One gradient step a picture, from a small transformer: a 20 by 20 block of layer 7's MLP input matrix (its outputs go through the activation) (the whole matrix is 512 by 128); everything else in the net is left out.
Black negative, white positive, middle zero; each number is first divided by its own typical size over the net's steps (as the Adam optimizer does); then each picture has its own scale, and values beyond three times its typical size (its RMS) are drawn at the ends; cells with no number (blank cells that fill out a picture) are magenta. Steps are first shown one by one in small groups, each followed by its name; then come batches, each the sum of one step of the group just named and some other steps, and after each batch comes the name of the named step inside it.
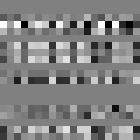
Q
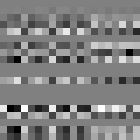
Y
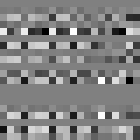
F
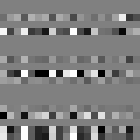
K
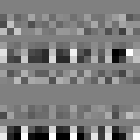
K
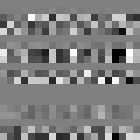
F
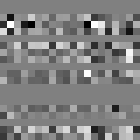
Q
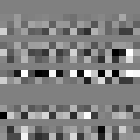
K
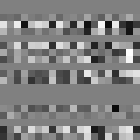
Q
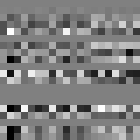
Y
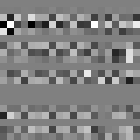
F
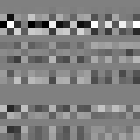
Y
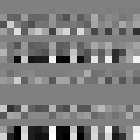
Y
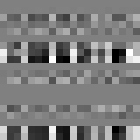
Y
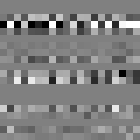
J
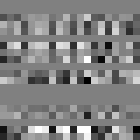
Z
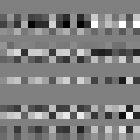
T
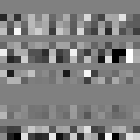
Z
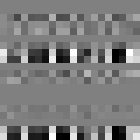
Z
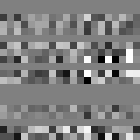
Z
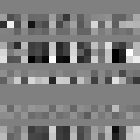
J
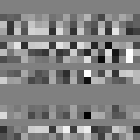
Z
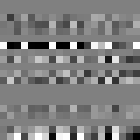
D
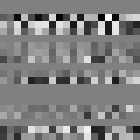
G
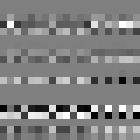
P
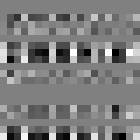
D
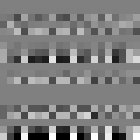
P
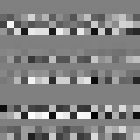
P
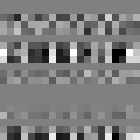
G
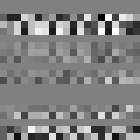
G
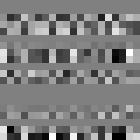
G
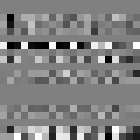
D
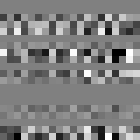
G
